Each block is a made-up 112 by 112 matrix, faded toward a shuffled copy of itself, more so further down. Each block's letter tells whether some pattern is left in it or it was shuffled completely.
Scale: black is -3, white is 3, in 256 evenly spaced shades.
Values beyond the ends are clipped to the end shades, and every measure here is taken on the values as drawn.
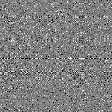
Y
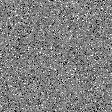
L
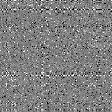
Y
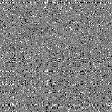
Y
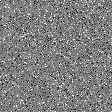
L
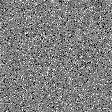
L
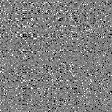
Y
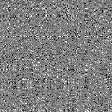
Y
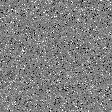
L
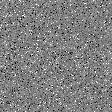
L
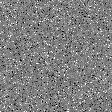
L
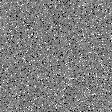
L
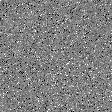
L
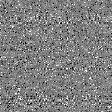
Y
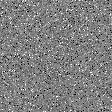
L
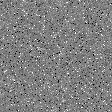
L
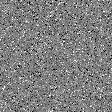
L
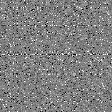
Y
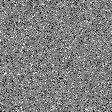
L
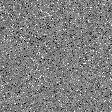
L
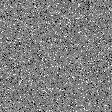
L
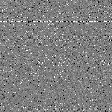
Y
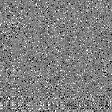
Y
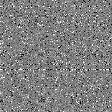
Y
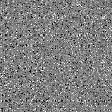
Y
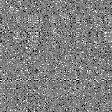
Y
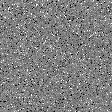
L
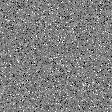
L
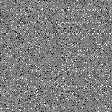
Y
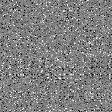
Y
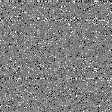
Y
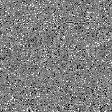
Y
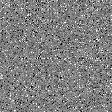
Y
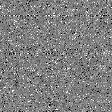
Y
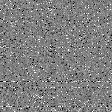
Y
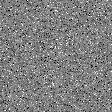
L
